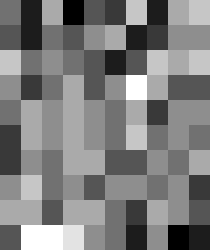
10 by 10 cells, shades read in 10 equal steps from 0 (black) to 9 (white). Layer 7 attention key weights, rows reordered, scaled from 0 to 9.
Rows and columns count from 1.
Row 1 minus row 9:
-2 -5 3 -6 -3 -2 5 -5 1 4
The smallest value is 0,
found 2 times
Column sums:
41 47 49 50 44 38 44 42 44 43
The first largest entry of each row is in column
7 6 1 7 2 7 4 2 1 2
